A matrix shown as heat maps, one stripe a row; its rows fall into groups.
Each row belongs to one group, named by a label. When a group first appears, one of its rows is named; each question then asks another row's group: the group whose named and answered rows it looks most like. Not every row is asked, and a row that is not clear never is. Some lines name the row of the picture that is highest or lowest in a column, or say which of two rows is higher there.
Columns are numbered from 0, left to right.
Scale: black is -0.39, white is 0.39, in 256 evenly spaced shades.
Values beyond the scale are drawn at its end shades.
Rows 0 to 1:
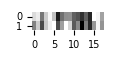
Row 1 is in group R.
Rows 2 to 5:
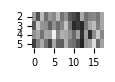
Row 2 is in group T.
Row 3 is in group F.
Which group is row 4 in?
R
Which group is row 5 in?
F
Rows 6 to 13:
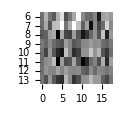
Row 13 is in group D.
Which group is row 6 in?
R
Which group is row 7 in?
R
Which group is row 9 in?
D
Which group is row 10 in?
D
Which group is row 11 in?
F
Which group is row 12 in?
T
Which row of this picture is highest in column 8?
7
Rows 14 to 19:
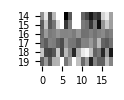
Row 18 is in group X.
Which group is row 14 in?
R
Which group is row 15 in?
R
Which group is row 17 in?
D
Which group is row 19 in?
R
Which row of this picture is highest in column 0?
18
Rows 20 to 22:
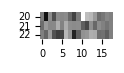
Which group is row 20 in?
X
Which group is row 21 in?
T
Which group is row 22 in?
D
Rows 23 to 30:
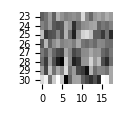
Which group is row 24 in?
D
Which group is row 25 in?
X
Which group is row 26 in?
T
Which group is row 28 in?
D
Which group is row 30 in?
R
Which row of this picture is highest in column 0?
30
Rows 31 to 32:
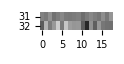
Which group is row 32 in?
T
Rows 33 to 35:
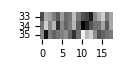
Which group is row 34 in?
F
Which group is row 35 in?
X
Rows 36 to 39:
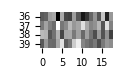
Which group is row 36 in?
F
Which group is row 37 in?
X
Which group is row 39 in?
R
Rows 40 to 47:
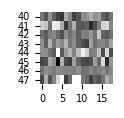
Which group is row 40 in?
D
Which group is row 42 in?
D
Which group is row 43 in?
T
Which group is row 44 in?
X
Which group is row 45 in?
F
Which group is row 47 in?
R
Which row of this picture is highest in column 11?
44
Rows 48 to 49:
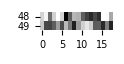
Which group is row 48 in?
R
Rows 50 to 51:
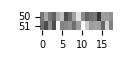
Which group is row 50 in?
R
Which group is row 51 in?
X
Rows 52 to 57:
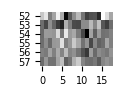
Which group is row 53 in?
D
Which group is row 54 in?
T
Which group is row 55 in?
R
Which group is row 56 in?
T
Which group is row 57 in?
R
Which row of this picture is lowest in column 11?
54
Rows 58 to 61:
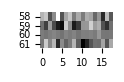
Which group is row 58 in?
X
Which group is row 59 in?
D
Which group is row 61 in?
F
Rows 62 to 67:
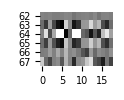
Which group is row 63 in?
D
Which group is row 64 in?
R
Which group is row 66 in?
T
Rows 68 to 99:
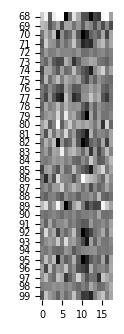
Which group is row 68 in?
R
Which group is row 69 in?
X
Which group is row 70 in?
F
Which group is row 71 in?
F
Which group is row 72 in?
T
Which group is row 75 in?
T
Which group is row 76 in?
D
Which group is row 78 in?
T
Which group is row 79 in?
T
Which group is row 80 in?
X
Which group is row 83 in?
R
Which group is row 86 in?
X
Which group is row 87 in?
R
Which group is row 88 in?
D
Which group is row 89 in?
R
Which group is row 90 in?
D
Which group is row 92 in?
F
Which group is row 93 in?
T
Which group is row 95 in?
F
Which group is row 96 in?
T
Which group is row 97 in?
R
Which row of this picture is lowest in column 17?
69
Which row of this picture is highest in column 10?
86
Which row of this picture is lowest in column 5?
77
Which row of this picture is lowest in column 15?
80
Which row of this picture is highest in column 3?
68
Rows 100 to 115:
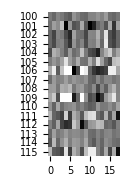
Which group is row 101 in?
F
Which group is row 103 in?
D
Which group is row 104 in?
F
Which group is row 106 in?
R
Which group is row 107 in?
T
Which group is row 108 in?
R
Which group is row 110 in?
T
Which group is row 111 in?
X
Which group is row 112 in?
D
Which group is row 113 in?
T
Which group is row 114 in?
T
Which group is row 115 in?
X
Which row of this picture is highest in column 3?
109
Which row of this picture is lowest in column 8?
112
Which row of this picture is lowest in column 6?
106
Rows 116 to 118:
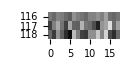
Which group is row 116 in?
D
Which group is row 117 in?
F
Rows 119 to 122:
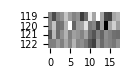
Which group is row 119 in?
X
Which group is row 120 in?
R
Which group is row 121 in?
T
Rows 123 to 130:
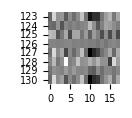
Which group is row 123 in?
F
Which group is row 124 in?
X
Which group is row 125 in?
X
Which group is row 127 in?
F
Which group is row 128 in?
X
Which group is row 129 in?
T
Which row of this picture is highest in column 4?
128
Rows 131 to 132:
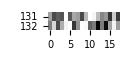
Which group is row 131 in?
X
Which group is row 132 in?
R
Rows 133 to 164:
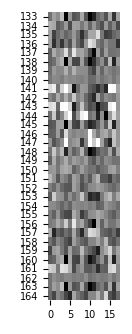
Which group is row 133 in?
F
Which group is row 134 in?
X
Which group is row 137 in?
T
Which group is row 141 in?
R
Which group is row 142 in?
T
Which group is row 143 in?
R
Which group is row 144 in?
R
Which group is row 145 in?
F
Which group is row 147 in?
X
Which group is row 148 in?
F
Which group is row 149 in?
T
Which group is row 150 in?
R
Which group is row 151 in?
X
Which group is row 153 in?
F
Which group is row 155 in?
D
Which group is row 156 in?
T
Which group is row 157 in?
X
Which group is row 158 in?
D
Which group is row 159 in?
F
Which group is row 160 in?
F
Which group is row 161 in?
R
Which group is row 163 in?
F
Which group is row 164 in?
D
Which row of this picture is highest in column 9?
144
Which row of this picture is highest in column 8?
144
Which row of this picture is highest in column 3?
143
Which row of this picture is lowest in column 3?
136
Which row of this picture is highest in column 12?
147
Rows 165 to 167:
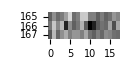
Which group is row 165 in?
R
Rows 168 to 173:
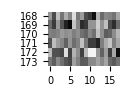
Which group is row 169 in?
D
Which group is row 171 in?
F
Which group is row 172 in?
X
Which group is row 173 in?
D
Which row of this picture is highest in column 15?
171
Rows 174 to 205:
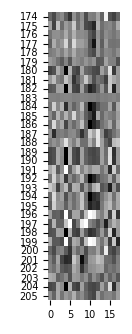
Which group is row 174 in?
D
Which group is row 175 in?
T
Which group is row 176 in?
T
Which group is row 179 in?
X
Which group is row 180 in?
F
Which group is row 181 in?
R
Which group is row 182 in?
F
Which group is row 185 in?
T
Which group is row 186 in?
F
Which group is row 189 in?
F
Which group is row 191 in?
X
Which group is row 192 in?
F
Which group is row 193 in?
X
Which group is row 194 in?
F
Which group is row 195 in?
F
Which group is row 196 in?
X
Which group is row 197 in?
R
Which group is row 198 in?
F
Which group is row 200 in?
D
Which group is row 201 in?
D
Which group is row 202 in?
D
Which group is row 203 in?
X
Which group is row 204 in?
F
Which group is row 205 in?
T
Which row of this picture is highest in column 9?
197
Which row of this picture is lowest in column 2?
193
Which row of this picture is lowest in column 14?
197
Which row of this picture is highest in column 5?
197
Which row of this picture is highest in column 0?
193
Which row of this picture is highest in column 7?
191
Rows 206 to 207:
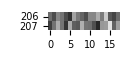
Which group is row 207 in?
F
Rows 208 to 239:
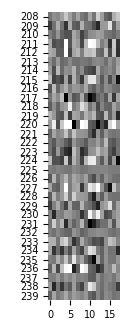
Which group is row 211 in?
X
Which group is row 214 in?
T
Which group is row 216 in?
T
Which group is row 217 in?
F
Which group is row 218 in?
R
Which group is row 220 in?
R
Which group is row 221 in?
T
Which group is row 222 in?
D
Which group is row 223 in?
D
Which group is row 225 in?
D
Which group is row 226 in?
T
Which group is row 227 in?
X
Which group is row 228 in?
T
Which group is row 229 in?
F
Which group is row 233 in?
R
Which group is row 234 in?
X
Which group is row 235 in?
T
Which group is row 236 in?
R
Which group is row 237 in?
T
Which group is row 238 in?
X
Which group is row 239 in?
T
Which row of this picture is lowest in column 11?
235
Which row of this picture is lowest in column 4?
217
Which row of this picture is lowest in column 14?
220
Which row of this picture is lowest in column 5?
223
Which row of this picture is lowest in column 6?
220
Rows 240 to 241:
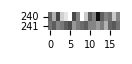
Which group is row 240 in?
R
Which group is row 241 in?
D
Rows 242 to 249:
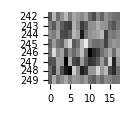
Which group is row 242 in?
T
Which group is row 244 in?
D
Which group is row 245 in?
R
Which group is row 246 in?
F
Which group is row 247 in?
F
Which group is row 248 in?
D
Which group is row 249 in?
T
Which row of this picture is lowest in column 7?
247
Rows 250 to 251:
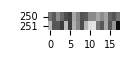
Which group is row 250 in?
D
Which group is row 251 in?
X
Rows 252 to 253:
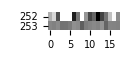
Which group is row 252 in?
R
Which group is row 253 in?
D
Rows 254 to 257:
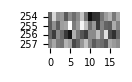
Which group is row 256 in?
D
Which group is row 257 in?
R
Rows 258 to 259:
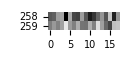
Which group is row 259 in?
X
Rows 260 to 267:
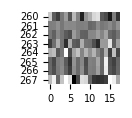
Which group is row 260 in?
X
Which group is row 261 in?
T
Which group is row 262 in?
D
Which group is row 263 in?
F
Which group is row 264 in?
X
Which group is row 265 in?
D
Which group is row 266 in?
D
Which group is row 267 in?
R
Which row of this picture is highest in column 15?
267
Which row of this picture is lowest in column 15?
260
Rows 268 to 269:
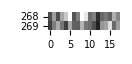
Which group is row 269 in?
F
